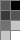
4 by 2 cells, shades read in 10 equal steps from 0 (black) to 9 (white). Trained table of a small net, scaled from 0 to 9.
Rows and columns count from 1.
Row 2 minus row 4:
-5 -6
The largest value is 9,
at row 4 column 2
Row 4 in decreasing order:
9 7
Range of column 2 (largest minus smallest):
9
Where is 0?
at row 1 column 2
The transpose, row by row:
3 2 4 7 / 0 3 7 9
